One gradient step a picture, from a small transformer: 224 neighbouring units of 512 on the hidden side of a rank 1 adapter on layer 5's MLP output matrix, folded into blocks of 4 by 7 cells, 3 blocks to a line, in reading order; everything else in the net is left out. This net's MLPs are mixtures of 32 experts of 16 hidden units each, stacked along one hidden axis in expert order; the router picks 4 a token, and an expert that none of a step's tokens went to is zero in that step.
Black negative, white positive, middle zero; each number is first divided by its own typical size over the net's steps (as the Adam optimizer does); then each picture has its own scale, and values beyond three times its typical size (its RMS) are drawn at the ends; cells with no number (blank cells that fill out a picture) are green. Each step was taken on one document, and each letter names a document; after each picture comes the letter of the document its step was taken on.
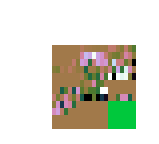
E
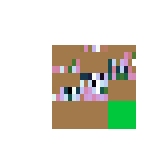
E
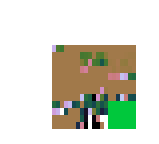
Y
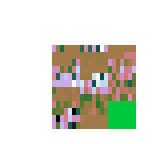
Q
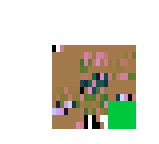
Y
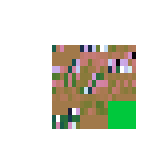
Q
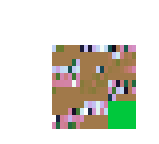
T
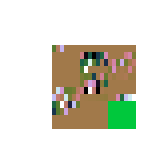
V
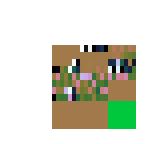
E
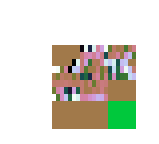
E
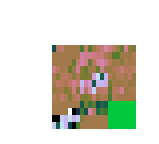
Q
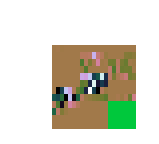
V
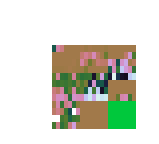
Q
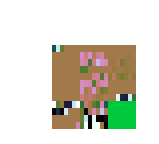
Y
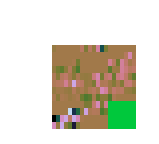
Q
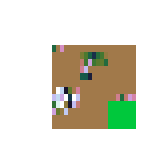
V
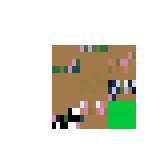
T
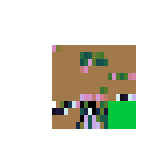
Y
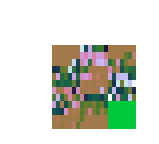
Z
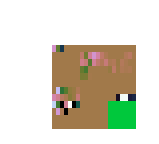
V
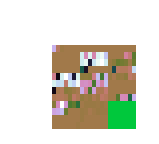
Z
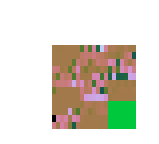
Q
